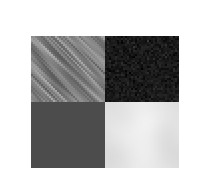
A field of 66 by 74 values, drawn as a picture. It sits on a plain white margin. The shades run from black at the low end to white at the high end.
It is made of 2 by 2 panels. Panel 1,1: middling, slanting down to the right. Panel 1,2: very low, fine-grained, faint in contrast. Panel 2,1: low, flat. Panel 2,2: very high, smooth, faint in contrast.
